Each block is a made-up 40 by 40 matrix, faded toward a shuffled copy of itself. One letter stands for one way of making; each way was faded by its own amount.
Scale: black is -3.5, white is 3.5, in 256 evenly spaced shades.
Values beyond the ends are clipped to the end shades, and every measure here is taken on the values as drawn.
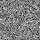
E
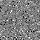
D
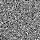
E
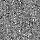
E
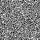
E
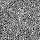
E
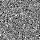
E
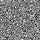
E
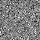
E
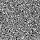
E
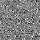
D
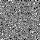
D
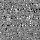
D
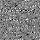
D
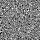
E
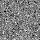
E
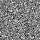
E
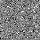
D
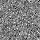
E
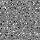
D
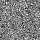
E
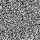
E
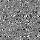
D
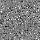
D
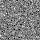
E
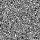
E
